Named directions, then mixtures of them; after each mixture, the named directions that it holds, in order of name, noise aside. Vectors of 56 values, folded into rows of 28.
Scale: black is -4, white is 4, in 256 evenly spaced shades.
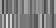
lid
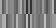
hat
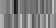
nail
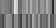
hat, nail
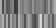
lid, nail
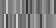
hat, lid, nail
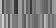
hat, lid, nail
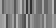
hat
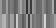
hat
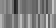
nail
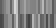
nail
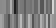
nail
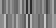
hat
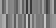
hat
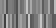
hat, lid, nail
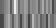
nail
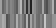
hat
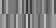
hat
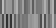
lid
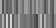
lid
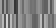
lid, nail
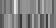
nail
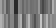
lid, nail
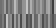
hat, lid, nail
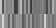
hat, lid, nail
